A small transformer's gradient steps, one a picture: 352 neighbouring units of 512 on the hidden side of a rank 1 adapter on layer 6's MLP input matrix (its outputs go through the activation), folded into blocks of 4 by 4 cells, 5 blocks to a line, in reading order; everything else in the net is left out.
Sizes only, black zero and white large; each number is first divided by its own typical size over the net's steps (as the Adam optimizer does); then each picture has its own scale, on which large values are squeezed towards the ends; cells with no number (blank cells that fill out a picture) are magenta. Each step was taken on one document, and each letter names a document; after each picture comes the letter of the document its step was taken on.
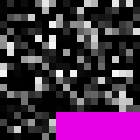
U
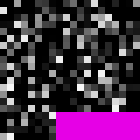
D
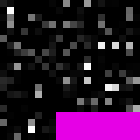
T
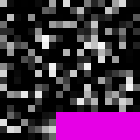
U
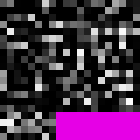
U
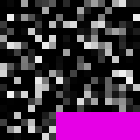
U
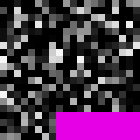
D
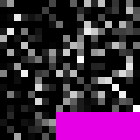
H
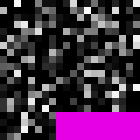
D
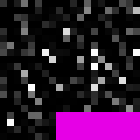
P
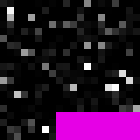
T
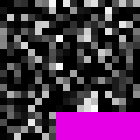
D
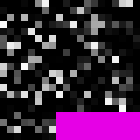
U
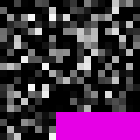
D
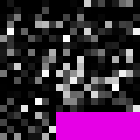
H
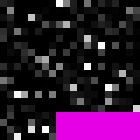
T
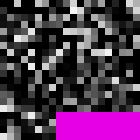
D
